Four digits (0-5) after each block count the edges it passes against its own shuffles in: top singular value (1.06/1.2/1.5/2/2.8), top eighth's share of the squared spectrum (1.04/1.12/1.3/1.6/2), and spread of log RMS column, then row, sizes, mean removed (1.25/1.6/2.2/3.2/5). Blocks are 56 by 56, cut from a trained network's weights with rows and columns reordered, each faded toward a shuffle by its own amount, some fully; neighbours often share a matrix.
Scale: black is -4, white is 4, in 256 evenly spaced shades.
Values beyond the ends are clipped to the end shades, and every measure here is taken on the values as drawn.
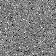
0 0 0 0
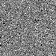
1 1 0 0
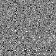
3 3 2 1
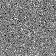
0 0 0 0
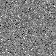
0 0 0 0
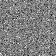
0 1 0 1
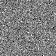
0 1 0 0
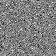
0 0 0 0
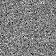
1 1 0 0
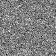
0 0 0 0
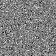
0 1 0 0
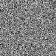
2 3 1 1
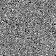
1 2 0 1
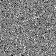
0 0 0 0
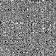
2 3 0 2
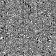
1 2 1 1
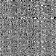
3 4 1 3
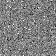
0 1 0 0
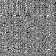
3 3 1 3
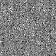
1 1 0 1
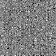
2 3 0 2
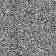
1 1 0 1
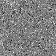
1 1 0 0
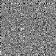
3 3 2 1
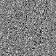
2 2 2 1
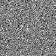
2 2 2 1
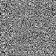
3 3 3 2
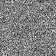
2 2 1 0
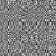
4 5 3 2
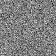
2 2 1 0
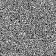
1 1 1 0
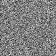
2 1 0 0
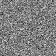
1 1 0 0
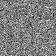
1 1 0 0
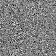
1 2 1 0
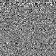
2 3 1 3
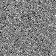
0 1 0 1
